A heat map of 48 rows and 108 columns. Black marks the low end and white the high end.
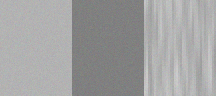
It is made of 1 by 3 panels. Panel 1,1: high, flat. Panel 1,2: middling, flat. Panel 1,3: high, streaked downward, faint in contrast.
